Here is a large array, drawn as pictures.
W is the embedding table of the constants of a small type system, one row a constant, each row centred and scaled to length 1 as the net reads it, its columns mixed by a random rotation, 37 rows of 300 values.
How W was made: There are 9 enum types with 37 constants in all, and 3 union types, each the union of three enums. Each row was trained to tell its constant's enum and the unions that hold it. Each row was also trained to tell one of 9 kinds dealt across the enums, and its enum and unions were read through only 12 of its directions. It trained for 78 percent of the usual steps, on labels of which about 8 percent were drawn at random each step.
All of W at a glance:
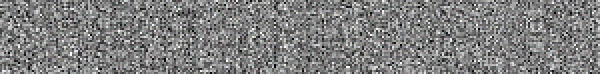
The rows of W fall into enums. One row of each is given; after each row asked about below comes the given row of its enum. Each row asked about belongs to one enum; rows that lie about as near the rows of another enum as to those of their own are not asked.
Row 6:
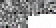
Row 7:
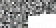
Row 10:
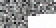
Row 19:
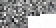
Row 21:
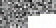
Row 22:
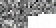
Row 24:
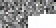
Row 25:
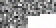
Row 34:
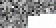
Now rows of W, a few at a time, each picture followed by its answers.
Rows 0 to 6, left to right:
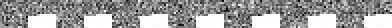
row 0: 10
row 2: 19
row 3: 24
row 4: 19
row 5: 21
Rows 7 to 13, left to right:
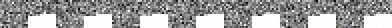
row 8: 34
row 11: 22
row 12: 24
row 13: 22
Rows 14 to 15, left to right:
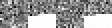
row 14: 21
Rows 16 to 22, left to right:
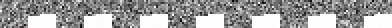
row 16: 7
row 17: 10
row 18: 21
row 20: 10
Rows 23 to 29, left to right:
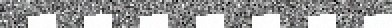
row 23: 19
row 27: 7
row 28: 24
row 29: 25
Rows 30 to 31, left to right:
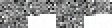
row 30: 19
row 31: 21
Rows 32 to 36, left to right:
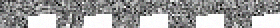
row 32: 10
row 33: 25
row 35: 7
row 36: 34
